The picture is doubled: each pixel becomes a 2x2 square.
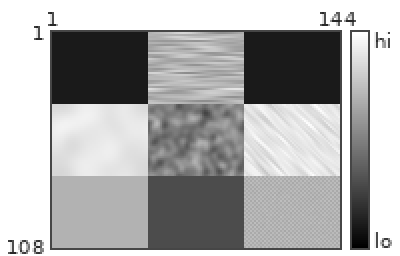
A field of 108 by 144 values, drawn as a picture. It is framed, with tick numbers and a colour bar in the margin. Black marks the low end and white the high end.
It is made of 3 by 3 panels. Panel 1,1: very low, flat. Panel 1,2: high, streaked across. Panel 1,3: very low, flat. Panel 2,1: very high, smooth, faint in contrast. Panel 2,2: middling, blotchy. Panel 2,3: very high, slanting down to the right, faint in contrast. Panel 3,1: high, flat. Panel 3,2: low, flat. Panel 3,3: high, checkered, faint in contrast.
